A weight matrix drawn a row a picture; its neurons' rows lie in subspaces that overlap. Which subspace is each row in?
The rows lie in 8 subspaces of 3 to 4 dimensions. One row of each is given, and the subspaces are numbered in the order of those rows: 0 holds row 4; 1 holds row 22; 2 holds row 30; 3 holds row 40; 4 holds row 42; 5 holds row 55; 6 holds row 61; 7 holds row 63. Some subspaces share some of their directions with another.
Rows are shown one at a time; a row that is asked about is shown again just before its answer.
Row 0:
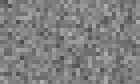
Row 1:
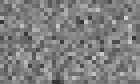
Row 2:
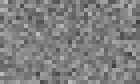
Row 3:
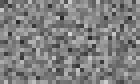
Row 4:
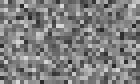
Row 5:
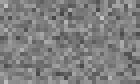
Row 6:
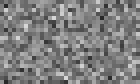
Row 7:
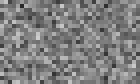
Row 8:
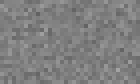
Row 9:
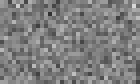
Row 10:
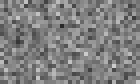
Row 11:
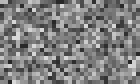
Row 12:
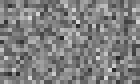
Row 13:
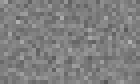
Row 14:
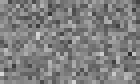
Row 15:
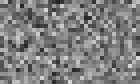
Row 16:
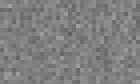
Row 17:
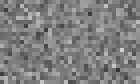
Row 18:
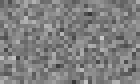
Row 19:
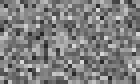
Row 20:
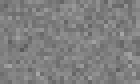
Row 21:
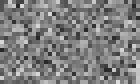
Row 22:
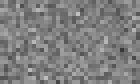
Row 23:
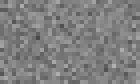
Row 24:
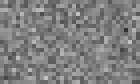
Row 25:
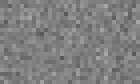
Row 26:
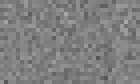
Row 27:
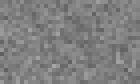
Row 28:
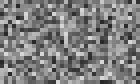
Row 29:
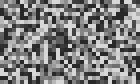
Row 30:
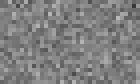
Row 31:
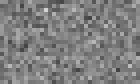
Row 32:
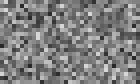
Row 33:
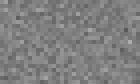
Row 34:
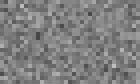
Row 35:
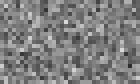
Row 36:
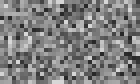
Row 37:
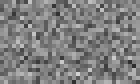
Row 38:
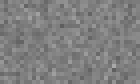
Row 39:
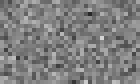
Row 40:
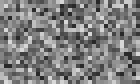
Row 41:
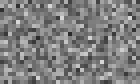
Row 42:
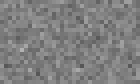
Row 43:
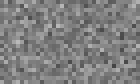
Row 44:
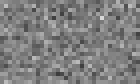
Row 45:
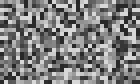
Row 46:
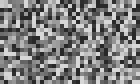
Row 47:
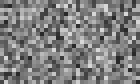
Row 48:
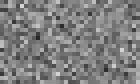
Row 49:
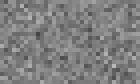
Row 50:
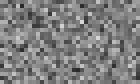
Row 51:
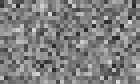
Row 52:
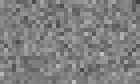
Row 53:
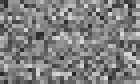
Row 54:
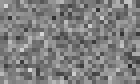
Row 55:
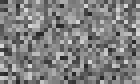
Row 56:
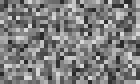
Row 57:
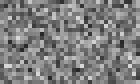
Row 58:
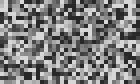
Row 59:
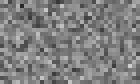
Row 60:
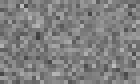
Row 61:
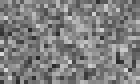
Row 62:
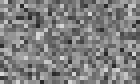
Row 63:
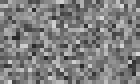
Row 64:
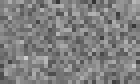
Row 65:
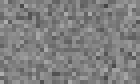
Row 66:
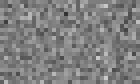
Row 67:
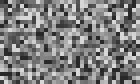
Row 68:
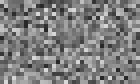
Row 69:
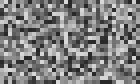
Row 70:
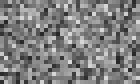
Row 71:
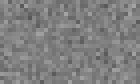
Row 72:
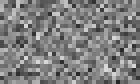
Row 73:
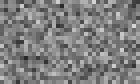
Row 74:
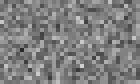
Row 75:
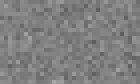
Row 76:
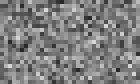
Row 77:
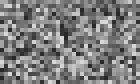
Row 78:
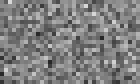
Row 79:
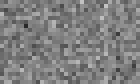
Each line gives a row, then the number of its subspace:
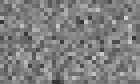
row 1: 4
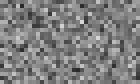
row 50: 4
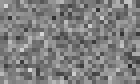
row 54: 3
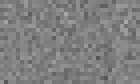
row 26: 5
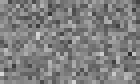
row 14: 0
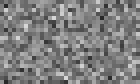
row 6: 7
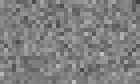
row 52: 0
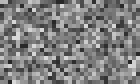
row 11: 7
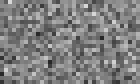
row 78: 0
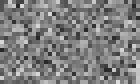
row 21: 2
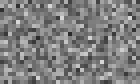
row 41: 1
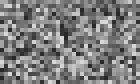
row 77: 1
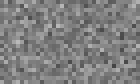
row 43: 0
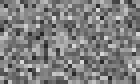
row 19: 3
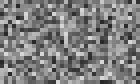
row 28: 1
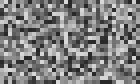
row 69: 1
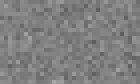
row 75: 4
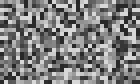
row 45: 5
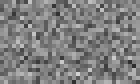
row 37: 2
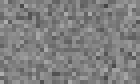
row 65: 5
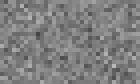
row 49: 6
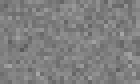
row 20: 3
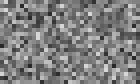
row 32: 6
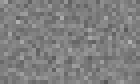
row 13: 1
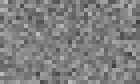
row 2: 3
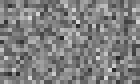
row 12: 2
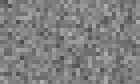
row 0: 1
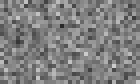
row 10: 2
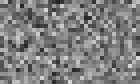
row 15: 3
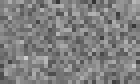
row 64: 0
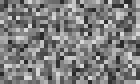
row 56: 4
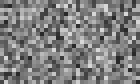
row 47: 6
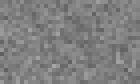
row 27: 6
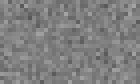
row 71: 2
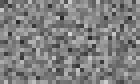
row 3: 1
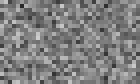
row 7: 7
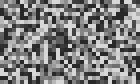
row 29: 3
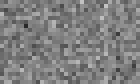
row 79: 7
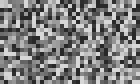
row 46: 6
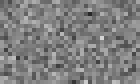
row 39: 0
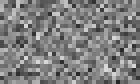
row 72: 2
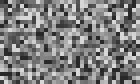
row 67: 6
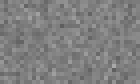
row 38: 2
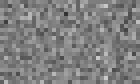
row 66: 5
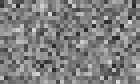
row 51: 2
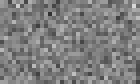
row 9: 2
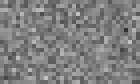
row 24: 1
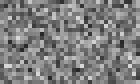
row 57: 4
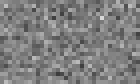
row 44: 7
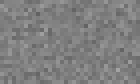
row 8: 7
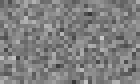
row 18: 0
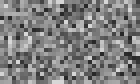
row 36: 4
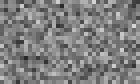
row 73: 0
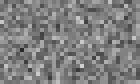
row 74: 4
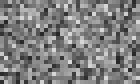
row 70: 6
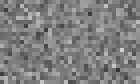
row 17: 7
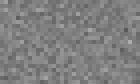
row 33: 1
